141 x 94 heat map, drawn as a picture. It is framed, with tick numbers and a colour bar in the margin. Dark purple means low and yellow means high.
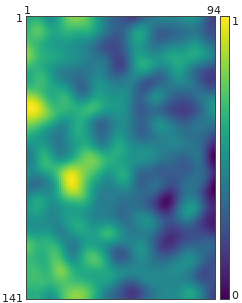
Grain: smooth. Slope: up to the left. Lone odd cells: none.
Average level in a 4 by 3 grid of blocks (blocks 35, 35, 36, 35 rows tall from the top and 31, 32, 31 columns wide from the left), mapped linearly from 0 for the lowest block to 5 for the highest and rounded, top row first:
422 / 531 / 530 / 531
